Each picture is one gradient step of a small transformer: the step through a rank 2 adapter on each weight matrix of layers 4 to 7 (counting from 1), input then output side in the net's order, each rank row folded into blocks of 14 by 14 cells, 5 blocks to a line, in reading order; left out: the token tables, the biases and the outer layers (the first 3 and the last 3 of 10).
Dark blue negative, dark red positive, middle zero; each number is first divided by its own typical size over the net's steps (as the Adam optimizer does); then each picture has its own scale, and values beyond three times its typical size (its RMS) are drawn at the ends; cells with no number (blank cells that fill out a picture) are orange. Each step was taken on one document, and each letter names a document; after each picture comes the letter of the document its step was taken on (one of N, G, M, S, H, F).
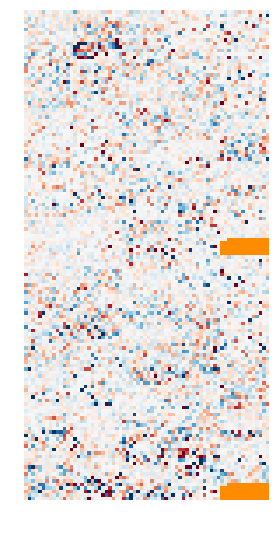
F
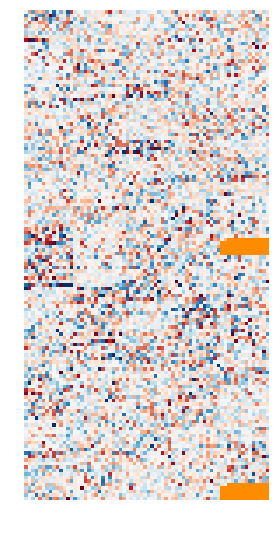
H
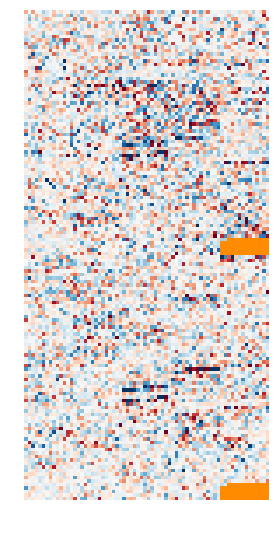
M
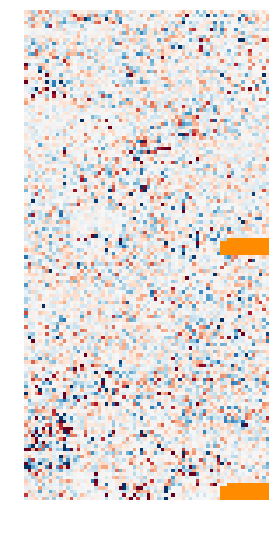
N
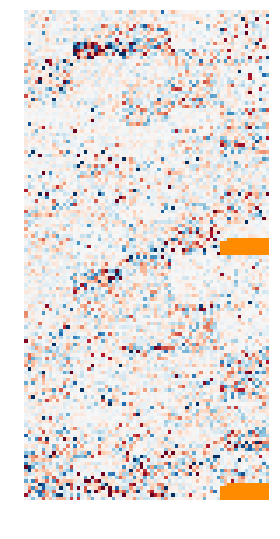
F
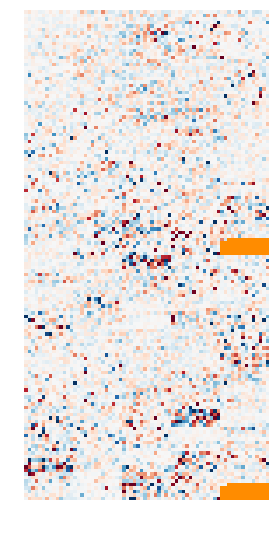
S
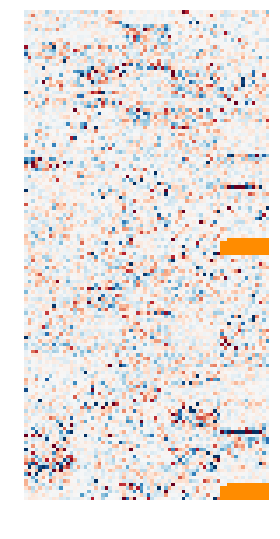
S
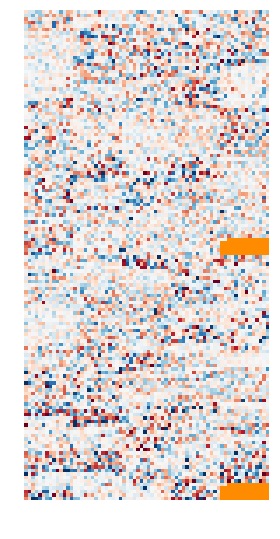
H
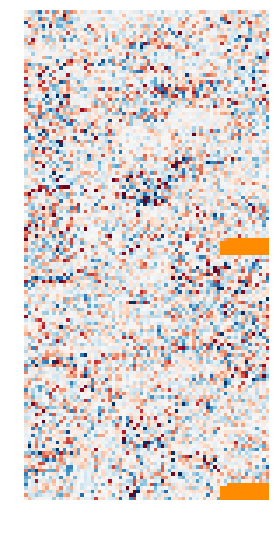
H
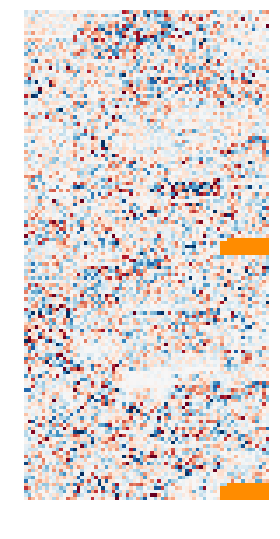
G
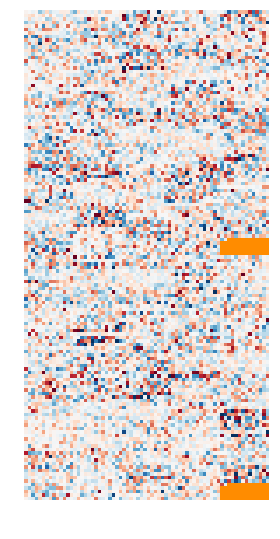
H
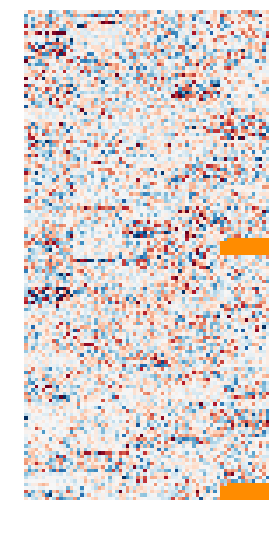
H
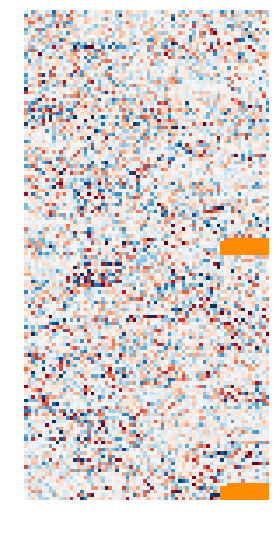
M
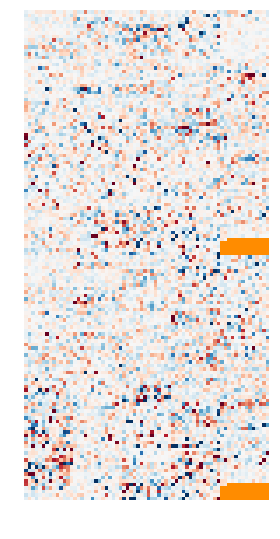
S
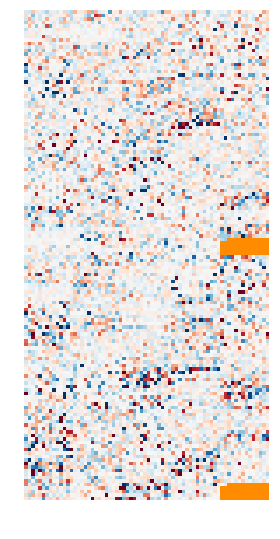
N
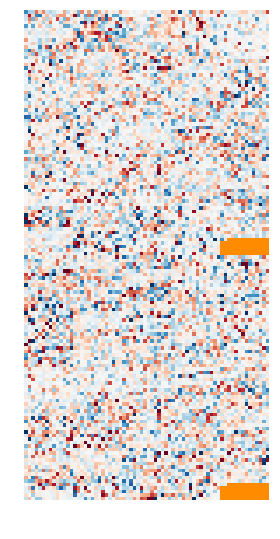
G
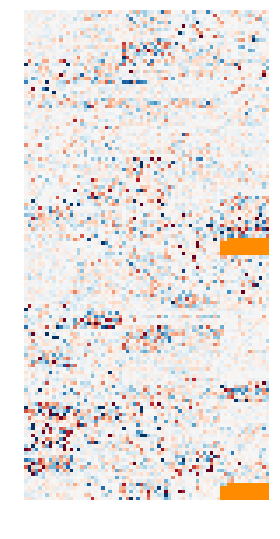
N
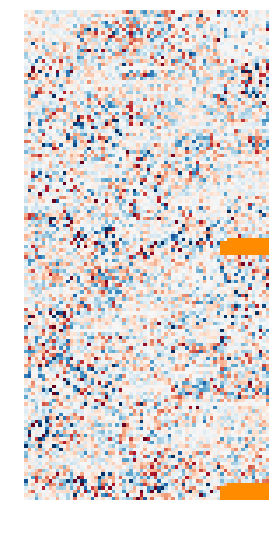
G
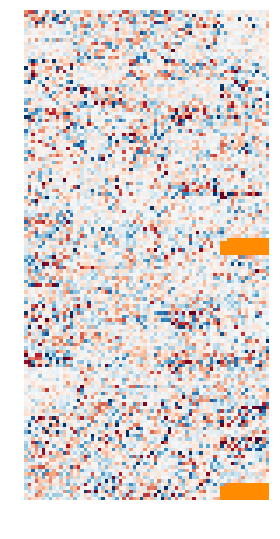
G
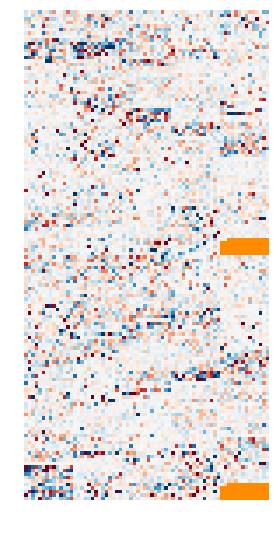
F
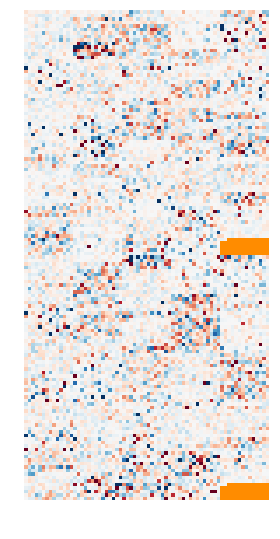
F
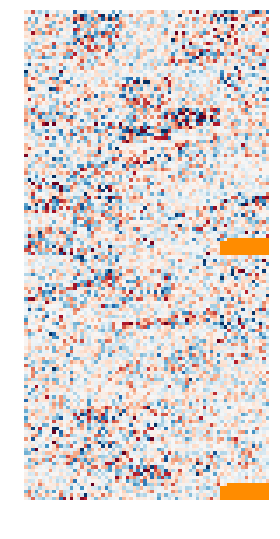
M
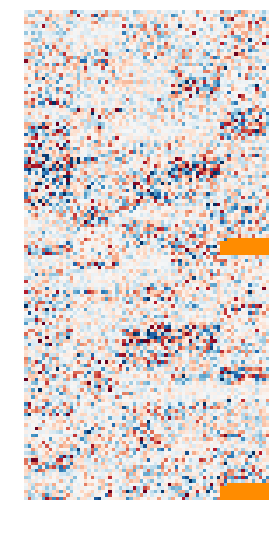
H
